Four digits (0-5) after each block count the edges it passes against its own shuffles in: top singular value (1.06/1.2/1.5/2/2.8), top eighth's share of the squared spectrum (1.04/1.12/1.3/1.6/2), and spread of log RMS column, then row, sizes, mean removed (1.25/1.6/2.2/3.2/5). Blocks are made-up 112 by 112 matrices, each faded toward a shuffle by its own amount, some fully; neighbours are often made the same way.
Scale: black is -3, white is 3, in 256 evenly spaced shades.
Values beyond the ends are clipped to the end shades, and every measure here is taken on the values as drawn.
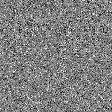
3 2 0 0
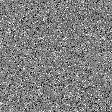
1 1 0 0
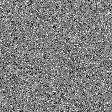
1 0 0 0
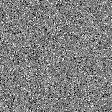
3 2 0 0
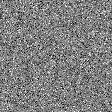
0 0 0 0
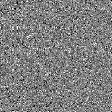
4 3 2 1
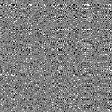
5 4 3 3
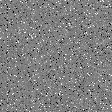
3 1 0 0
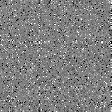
4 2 2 1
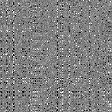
5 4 3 3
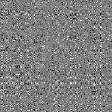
5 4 3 3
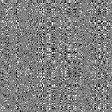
5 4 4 3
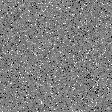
2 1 0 0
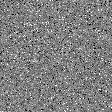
0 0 0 1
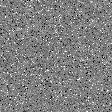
0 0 0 0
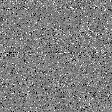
1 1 0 2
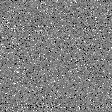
1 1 0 2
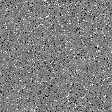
0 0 0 0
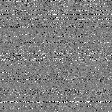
2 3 0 4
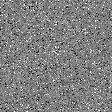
0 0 0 1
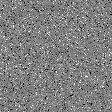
0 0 0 0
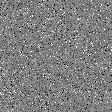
0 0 0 0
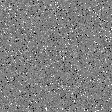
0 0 0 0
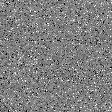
1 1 0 2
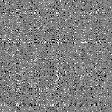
4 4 3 3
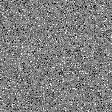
2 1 0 0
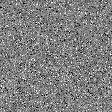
2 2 0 0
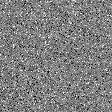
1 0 0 0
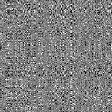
4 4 3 3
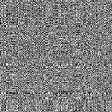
5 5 3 3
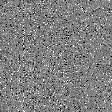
3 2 2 0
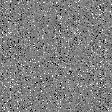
3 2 2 0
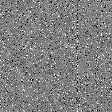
2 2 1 0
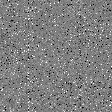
2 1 1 0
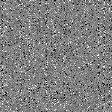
3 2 2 1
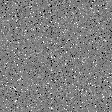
2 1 1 0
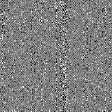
4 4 4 1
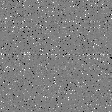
3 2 0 1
